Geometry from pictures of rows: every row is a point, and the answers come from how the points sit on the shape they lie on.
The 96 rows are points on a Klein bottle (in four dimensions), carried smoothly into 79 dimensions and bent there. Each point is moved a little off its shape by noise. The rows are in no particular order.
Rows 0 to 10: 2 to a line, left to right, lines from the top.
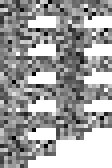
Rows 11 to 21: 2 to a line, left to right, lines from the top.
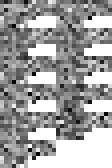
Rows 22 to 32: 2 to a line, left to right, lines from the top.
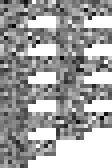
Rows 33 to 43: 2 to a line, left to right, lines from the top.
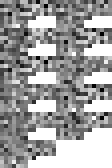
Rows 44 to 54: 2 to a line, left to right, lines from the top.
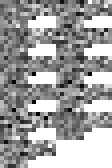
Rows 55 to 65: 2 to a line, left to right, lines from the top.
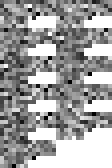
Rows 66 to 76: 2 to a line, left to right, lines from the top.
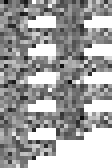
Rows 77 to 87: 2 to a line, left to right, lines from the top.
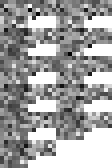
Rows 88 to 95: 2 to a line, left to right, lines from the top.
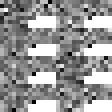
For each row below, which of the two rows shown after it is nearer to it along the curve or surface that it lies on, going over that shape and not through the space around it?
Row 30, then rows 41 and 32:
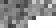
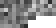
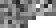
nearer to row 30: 41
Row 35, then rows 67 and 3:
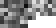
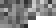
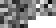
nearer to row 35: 3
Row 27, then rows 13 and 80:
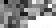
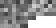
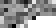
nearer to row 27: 80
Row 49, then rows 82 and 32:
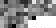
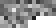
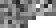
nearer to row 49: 82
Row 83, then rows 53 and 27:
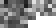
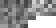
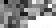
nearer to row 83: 27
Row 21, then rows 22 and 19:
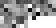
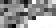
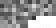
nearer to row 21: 22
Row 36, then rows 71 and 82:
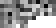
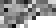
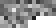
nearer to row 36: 82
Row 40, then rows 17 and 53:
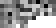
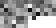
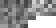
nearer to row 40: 53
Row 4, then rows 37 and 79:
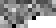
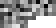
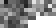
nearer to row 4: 79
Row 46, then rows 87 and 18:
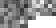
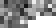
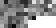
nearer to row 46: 87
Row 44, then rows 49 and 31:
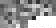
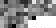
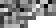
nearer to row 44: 31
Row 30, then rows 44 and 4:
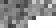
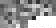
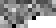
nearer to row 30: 4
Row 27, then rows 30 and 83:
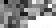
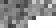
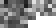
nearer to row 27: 83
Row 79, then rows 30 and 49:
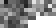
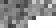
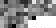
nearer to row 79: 49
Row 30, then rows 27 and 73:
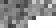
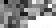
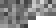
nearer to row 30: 73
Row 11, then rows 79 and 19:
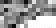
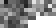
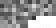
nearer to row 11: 79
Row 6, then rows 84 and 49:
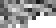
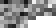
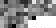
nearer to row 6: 49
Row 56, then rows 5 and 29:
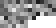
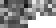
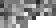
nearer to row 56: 29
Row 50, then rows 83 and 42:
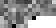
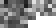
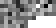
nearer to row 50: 83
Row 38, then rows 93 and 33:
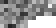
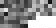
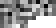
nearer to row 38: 93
